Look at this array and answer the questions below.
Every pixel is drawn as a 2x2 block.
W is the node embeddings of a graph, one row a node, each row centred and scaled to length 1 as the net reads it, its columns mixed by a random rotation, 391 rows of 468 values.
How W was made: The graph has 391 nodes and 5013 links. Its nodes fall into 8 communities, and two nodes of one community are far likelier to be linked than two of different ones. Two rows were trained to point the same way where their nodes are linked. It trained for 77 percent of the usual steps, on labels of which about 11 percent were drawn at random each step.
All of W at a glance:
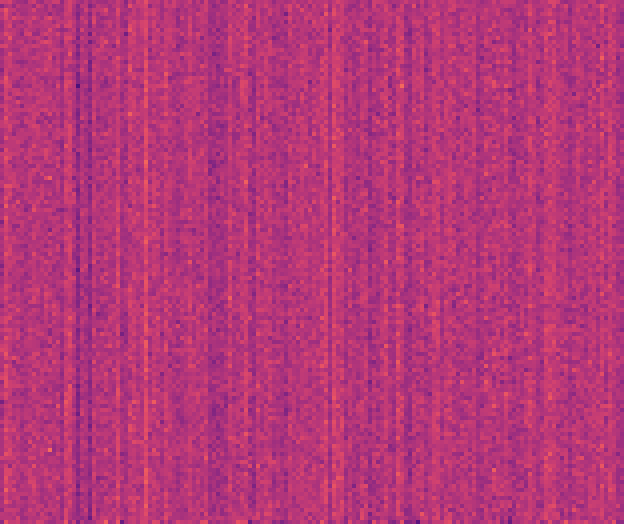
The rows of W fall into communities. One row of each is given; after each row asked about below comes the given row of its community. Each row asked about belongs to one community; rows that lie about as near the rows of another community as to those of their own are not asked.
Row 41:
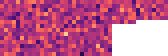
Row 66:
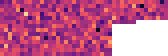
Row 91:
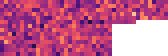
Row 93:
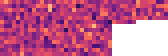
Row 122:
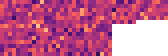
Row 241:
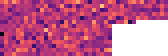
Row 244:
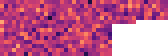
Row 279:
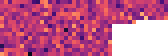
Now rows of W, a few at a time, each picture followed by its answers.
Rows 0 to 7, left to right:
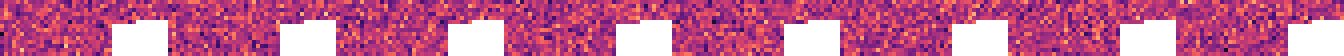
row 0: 241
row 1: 91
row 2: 93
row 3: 66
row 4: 241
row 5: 41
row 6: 279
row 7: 279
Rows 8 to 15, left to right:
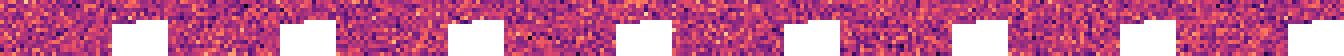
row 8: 66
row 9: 91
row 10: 279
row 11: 66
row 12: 244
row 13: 91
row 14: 279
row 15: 93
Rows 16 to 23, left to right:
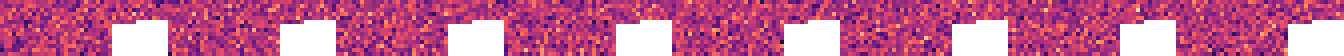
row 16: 91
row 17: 41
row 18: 241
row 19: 91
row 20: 91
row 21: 66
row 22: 244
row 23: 244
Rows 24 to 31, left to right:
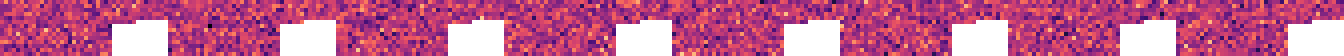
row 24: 93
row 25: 91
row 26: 91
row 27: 66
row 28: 241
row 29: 241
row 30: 122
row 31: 122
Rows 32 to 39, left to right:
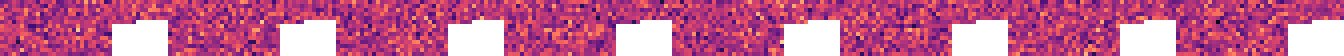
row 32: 66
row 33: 241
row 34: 279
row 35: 93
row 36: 41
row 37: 41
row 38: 241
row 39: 241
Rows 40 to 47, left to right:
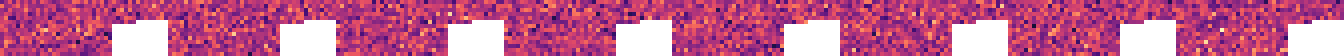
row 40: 244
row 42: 241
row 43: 244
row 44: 122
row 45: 122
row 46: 93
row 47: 241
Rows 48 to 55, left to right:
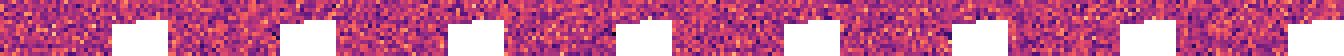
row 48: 66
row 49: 244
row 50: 244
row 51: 244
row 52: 122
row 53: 244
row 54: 91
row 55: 41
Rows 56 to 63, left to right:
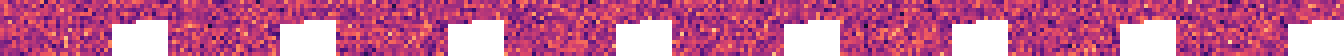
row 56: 122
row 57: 244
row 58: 93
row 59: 279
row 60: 93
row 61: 93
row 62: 241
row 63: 93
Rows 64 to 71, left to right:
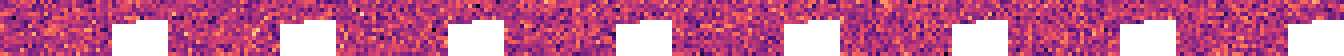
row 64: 241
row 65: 241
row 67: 244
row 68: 41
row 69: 279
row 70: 93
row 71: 122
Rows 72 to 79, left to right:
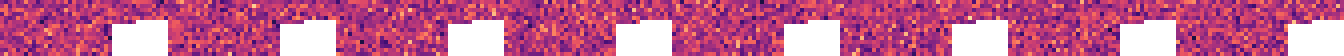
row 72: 241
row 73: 93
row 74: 93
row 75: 41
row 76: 122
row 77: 41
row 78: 244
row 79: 41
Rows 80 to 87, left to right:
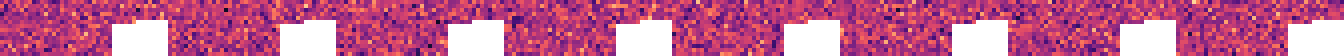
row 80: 244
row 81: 41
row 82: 122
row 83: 91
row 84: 241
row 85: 244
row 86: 122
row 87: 279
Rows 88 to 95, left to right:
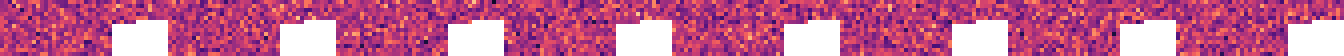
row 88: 66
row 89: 279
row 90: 93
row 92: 244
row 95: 241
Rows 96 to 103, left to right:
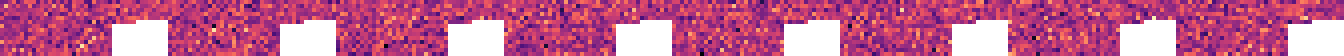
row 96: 241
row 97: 241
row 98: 91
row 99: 41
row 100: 93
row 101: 41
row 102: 279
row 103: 241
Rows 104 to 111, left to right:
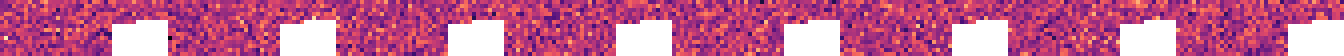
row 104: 244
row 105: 279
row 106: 244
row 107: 122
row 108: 241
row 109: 279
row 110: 66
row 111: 122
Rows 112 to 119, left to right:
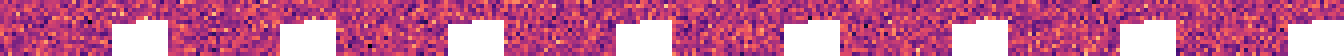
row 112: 91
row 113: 279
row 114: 91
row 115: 93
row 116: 244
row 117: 91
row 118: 241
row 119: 91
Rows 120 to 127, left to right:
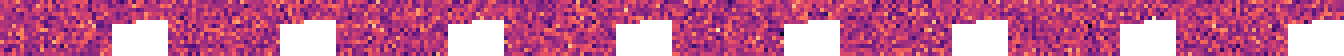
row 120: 93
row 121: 41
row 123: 241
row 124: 66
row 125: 241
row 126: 279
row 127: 41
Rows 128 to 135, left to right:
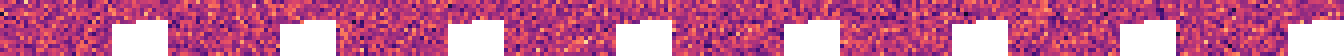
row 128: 241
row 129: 279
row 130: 41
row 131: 66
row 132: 244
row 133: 244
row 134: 122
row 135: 241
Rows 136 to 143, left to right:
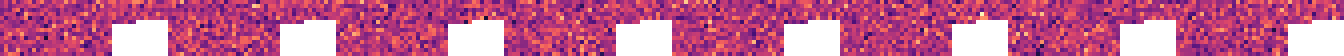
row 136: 66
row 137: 66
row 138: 93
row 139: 91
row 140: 66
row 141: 122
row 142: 93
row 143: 41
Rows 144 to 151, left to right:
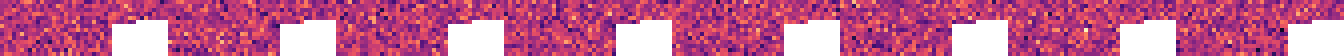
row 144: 241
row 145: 93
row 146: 66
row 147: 93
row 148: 41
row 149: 66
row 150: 41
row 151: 91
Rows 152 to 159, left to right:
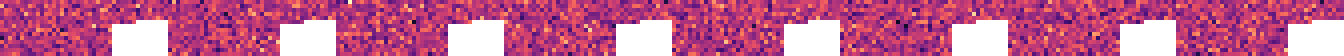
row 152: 41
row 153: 279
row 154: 279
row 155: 93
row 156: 279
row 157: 122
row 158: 244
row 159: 41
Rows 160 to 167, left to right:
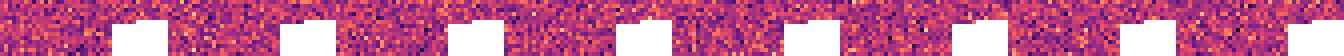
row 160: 122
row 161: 66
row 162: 41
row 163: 91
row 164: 93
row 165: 279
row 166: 41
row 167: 41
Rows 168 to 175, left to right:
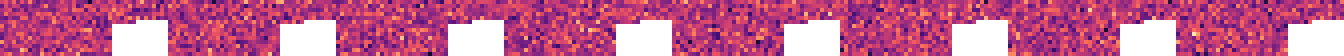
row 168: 241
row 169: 41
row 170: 241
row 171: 241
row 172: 66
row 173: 279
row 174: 279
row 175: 93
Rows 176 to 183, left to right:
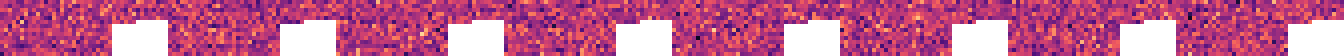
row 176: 41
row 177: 93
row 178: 244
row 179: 91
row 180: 122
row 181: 41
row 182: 93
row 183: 279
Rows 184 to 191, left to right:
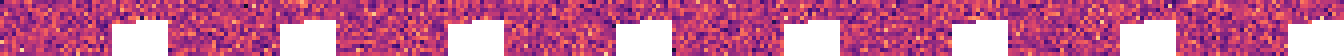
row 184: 241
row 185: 66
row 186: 241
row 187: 93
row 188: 122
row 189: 66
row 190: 279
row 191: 279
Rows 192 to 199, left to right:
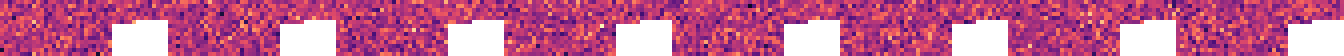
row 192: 122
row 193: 279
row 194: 41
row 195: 244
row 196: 91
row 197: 93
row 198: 279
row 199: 66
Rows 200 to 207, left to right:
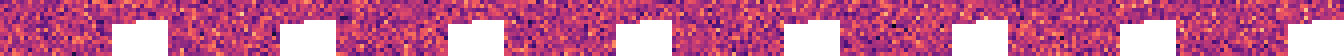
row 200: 66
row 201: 122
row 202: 244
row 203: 279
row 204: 91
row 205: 279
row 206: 122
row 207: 41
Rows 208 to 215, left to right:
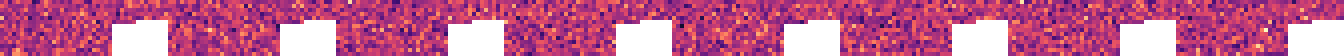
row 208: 279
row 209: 93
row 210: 66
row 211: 41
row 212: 93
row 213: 91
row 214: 66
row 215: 241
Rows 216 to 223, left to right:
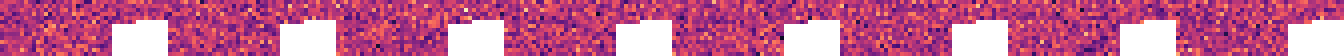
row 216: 241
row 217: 91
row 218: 244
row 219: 244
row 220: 244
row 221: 41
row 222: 122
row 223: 279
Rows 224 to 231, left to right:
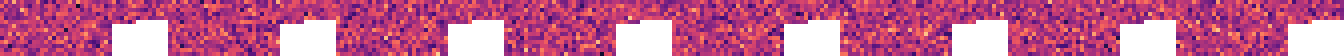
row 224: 93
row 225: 122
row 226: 93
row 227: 91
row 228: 244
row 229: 244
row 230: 244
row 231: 41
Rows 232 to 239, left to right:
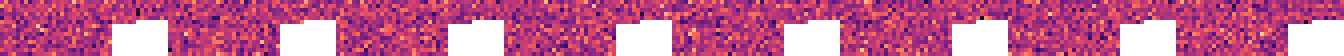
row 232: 41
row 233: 91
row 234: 241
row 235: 244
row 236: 91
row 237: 241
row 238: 279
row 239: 93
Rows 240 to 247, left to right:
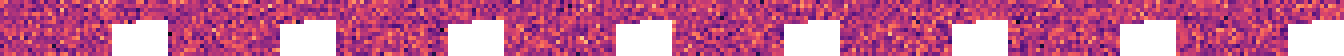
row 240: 41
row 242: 91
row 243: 66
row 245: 241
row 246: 91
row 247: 93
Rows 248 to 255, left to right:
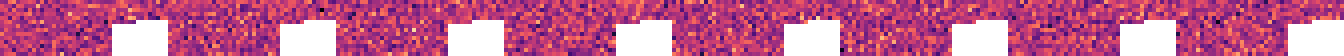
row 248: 66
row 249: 41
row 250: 41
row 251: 66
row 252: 279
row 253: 91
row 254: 66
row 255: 241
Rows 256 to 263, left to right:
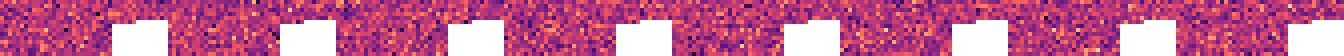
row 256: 93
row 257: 244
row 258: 279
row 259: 41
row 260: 41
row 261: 93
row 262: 241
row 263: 122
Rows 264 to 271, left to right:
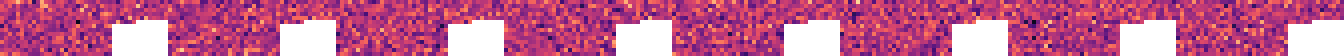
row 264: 279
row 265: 241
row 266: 241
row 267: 66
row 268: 244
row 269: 122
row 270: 41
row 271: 41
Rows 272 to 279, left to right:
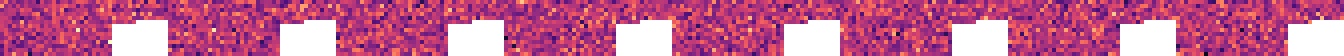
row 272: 41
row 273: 93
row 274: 241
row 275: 279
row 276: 41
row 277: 91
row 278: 93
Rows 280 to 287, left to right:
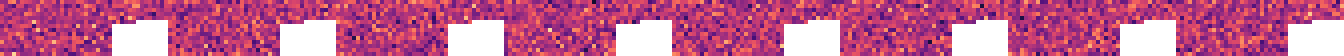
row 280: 66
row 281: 279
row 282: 41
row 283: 122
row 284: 279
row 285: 66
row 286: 279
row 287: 66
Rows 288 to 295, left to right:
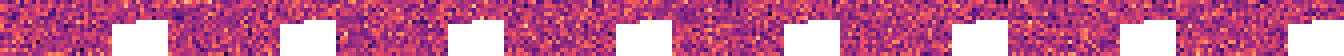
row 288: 122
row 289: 279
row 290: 91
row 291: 279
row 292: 66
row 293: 279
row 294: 41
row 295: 241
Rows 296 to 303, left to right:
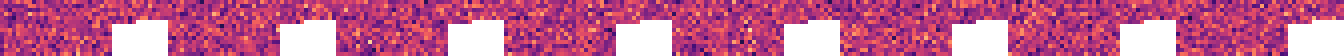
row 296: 91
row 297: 41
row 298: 93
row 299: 241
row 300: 41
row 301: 66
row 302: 122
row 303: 241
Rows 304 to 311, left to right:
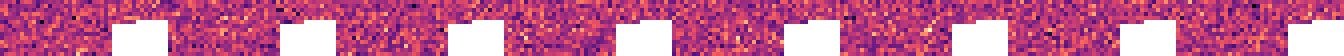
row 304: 241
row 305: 91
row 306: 41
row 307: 41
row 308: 66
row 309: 241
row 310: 66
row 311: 66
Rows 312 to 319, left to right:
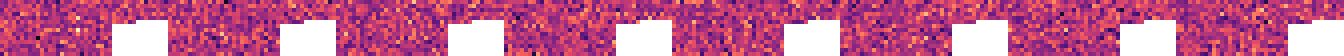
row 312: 41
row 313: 66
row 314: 41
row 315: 279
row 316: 279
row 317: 66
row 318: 244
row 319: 91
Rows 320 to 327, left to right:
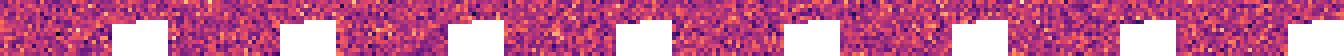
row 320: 244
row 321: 91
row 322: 244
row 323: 91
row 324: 241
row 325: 279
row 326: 66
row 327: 66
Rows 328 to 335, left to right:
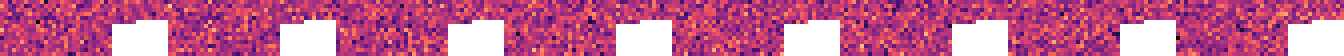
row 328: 122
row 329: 244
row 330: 91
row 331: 91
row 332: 122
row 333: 93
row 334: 244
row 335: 279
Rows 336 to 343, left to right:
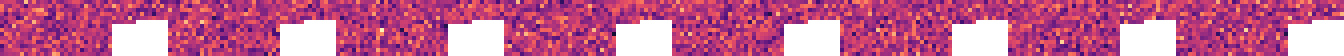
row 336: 122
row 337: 122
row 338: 93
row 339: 66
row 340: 93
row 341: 91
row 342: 91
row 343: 66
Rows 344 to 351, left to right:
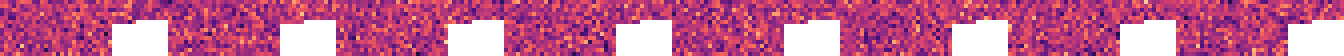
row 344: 279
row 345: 66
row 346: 41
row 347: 66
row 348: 279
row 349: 279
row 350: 244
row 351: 93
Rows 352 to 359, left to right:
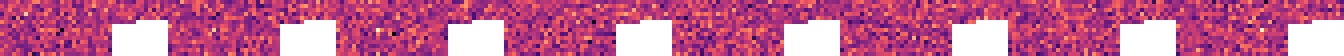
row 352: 41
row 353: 91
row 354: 244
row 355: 91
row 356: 41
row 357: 91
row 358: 91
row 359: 241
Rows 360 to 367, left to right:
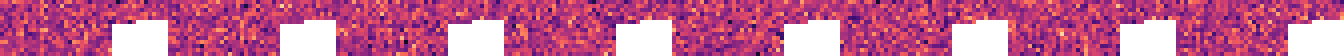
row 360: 93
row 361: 91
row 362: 91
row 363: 93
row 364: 244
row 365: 241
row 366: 91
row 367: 279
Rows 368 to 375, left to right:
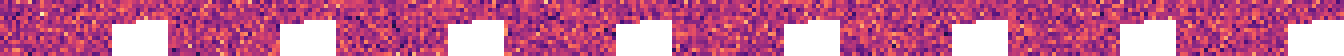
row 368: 279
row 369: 93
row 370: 41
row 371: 244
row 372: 66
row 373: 122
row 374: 244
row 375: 41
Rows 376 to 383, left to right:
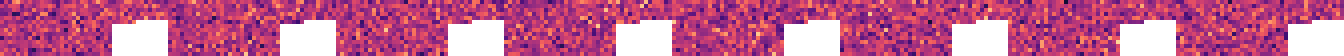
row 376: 279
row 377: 91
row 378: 41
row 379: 41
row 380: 93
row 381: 91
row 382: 66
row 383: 244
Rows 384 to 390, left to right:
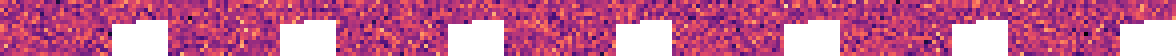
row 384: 66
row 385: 41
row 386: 93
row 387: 122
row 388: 122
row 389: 66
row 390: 66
